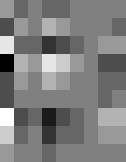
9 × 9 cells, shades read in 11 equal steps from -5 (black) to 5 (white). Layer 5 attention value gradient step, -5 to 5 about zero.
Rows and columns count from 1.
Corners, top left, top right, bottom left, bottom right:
1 0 1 0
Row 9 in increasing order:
-1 0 0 0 0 0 0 0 1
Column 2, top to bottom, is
-1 1 -1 2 1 0 -2 -1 0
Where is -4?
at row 7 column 4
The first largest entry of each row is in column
1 4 1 4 4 2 1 1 1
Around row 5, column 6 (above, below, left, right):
1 0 1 0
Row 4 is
-5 2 1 4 3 1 0 -2 -2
